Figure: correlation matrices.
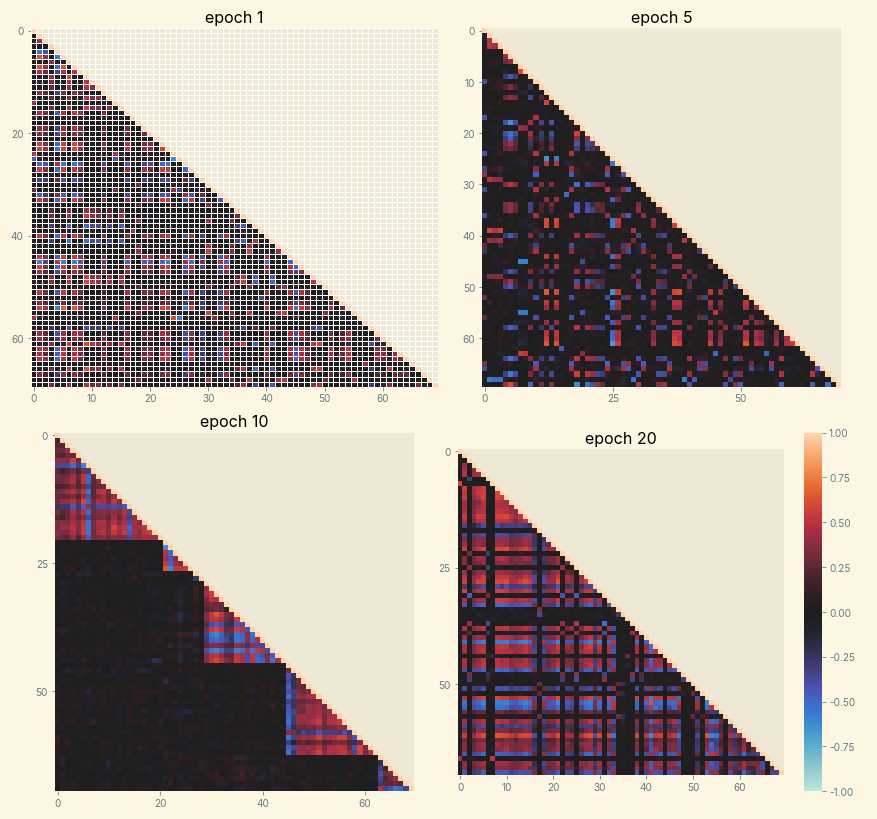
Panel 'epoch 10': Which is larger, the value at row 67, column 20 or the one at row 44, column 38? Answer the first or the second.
the second
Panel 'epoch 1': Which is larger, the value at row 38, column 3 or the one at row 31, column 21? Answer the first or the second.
the second
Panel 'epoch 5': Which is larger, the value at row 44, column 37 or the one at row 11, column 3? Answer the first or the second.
the first
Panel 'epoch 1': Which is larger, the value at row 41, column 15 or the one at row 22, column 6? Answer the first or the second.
the second
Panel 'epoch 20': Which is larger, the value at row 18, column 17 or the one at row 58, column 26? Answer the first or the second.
the second
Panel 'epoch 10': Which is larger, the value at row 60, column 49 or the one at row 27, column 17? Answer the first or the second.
the first
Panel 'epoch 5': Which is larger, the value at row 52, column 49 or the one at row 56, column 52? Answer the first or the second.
the second
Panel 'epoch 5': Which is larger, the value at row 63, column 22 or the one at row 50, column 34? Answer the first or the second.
the first
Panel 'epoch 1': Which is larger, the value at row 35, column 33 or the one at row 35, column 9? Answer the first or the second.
the second
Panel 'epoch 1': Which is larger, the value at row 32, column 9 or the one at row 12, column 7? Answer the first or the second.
the second
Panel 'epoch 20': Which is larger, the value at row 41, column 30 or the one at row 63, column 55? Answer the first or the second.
the second
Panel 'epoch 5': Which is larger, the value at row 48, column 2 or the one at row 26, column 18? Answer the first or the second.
the first
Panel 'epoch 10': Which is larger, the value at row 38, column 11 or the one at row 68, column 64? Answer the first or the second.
the second
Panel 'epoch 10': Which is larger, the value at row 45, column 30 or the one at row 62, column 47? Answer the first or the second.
the second
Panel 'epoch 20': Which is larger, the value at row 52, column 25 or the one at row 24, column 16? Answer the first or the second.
the first
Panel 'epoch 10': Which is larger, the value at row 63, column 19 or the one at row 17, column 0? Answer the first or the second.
the second
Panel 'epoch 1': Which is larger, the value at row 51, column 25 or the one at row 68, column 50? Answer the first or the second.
the second
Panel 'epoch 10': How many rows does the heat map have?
70
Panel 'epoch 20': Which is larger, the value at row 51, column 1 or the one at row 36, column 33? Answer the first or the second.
the second
